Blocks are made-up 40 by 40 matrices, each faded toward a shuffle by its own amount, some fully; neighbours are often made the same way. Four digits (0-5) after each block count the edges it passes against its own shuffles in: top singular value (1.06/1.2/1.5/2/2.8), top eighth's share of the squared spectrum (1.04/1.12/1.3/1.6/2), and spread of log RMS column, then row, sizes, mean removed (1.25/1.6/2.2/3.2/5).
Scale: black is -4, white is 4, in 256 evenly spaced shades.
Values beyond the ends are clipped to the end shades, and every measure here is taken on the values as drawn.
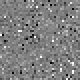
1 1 0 0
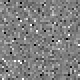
1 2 0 0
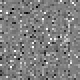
2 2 0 0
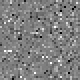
2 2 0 1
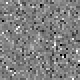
0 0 0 0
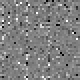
3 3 1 1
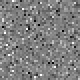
0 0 0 0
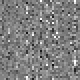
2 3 3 0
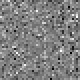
1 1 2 0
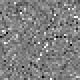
0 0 0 0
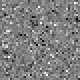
0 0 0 0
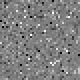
1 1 0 0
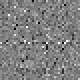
3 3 1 0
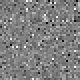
2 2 1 0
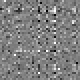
4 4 2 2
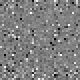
3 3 1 1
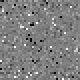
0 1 0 0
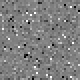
1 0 0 0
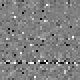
3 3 0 1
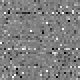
3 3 0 2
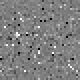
1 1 0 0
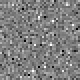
0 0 0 0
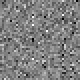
1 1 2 0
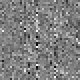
2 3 3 0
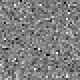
1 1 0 0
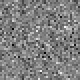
0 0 0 1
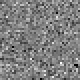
1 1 0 1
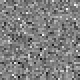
0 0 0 0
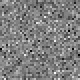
1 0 0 0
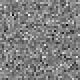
0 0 0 1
